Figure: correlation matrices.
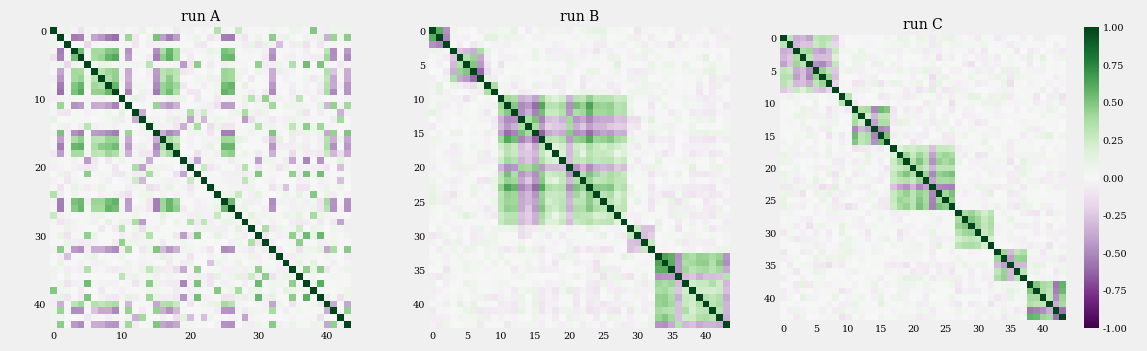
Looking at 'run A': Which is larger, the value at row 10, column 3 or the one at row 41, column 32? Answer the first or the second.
the second
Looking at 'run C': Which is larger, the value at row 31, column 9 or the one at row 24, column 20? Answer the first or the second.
the second
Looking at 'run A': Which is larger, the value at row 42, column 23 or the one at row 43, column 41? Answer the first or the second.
the second
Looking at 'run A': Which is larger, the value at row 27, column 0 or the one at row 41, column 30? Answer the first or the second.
the first
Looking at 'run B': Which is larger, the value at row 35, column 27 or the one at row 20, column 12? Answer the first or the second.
the first
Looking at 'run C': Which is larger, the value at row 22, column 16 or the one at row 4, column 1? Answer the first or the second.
the first
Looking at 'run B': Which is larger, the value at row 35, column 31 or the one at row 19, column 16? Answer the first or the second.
the second
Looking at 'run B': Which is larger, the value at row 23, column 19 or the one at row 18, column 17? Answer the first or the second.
the first
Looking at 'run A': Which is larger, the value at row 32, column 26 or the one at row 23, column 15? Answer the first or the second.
the second
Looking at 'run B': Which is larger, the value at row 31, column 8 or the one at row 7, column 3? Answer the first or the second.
the second
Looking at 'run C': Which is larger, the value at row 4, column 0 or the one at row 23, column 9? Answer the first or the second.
the second
